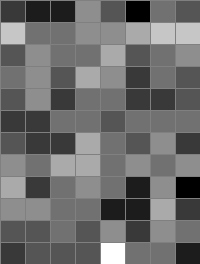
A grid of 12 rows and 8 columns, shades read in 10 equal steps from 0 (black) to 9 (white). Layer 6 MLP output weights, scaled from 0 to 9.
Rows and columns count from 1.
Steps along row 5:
up down up same down same up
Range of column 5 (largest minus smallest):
8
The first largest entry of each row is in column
4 1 5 4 2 3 4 3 1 7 5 5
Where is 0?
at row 1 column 6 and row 9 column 8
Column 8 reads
3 7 5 3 3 4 2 5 0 2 4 1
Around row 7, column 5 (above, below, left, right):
3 4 6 3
